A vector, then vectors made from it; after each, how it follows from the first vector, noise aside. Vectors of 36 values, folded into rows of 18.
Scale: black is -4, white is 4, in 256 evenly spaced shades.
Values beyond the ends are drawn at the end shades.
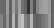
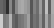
wrapped around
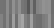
shrunk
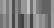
negated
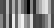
scaled up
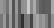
negated
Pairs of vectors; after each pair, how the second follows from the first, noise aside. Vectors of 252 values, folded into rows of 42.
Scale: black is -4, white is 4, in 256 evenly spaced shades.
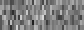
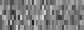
copied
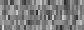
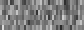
copied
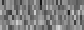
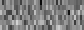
copied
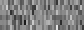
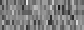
reversed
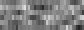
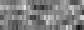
copied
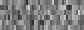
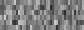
reversed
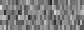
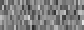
reversed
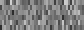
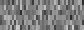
reversed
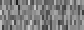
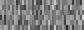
reversed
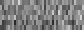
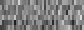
copied
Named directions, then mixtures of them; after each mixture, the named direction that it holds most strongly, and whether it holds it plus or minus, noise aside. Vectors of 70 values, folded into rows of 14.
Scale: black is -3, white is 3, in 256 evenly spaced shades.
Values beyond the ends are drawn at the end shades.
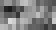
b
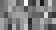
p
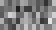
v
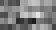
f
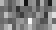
p, minus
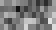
v, plus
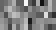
p, plus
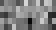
p, plus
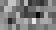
f, minus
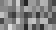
v, minus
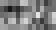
b, plus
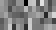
p, minus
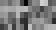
b, minus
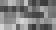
f, minus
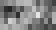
b, plus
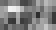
b, minus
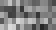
f, minus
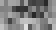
f, minus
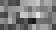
f, plus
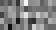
f, plus
